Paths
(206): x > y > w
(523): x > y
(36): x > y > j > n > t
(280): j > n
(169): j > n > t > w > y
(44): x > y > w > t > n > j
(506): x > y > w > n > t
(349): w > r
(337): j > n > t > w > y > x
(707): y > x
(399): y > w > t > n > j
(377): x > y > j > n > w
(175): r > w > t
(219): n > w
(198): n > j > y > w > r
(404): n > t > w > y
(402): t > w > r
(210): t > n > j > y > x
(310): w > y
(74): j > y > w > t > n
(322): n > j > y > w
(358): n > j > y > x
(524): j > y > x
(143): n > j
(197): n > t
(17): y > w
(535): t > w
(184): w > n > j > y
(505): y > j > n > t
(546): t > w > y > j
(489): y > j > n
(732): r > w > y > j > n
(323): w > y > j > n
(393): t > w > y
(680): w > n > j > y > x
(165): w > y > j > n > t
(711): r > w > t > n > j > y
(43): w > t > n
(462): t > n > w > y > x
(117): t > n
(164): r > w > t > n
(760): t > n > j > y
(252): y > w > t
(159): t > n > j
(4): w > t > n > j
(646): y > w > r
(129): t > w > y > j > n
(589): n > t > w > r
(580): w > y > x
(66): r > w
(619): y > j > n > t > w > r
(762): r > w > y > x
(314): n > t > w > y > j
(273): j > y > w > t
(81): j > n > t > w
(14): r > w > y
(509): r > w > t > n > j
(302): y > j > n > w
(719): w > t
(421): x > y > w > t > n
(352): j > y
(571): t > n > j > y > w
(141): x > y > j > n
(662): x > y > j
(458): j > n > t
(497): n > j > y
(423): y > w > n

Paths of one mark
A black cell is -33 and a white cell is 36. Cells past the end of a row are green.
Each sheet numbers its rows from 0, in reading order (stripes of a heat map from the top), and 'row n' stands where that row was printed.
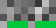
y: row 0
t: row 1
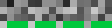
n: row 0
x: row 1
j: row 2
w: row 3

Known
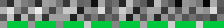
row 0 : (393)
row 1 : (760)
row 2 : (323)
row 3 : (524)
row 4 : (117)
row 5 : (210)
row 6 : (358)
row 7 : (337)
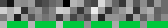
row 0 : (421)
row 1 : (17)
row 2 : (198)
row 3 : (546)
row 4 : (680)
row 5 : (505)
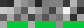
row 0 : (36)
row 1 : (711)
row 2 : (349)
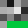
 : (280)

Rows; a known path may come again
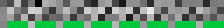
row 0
(719)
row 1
(198)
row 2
(399)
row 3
(141)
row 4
(421)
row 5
(760)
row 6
(489)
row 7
(711)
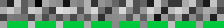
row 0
(458)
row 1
(589)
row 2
(169)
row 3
(619)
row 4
(165)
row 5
(129)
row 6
(44)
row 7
(462)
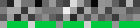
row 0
(210)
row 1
(322)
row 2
(546)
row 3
(358)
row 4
(175)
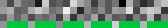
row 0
(505)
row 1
(273)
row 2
(159)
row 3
(707)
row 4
(337)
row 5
(662)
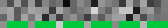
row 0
(252)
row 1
(423)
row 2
(219)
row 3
(571)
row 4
(323)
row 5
(302)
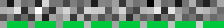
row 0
(280)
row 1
(402)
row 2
(310)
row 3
(352)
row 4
(646)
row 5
(74)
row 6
(497)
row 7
(377)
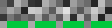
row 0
(509)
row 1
(36)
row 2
(393)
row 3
(117)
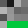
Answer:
(197)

